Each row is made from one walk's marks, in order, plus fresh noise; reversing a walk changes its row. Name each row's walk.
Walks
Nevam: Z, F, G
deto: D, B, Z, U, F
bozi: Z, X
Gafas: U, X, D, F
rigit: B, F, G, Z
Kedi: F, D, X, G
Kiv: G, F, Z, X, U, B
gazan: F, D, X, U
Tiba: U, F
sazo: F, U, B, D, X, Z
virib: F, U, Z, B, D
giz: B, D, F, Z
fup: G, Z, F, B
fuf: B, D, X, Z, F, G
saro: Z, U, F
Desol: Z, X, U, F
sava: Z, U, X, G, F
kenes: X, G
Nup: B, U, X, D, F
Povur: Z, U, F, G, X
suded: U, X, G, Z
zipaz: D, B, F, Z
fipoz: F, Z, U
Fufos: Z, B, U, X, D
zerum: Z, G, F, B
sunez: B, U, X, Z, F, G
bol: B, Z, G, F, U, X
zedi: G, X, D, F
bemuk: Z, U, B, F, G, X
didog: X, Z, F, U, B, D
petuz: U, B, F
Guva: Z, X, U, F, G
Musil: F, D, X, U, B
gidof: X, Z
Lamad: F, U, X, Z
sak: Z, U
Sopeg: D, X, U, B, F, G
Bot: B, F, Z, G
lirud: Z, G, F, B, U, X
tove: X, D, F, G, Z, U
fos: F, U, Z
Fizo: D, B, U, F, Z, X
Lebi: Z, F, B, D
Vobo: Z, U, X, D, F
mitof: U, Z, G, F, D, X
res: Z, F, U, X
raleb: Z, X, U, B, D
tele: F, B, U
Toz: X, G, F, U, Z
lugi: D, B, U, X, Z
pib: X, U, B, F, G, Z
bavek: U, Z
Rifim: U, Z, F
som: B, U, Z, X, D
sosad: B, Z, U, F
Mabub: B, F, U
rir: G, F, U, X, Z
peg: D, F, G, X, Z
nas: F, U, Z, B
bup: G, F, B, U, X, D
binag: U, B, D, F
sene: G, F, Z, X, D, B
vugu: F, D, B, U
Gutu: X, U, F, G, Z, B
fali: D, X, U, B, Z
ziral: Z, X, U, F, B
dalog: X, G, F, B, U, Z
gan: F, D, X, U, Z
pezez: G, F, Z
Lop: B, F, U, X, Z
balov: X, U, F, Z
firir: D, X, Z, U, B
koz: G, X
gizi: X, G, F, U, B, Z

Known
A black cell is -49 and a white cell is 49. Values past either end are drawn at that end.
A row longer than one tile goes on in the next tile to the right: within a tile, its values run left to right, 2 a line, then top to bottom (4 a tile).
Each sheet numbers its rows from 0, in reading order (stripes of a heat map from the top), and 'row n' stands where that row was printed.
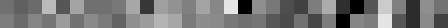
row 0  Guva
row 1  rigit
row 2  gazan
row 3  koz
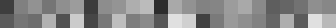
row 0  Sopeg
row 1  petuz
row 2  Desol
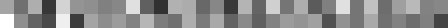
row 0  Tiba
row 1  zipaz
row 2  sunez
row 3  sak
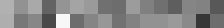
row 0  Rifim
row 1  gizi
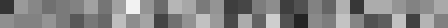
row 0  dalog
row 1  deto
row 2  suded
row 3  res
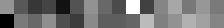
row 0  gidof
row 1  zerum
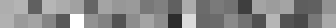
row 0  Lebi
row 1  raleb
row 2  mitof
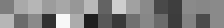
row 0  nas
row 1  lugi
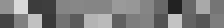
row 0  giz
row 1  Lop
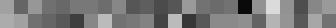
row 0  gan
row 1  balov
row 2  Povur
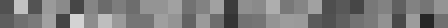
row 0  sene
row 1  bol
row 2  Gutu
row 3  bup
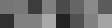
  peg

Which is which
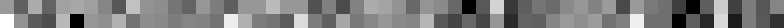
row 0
fos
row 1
Kiv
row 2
virib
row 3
lirud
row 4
Kedi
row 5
didog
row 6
kenes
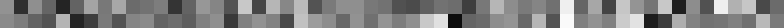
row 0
Lamad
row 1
sazo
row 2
fuf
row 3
Vobo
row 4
bozi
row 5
tele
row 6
Nevam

